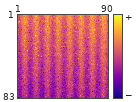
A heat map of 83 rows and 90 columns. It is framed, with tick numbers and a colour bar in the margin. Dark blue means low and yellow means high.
Slope: up to the top. Histogram: bell-shaped. Stripes: upright, repeating 8 times. Average level on the scale: 50%.
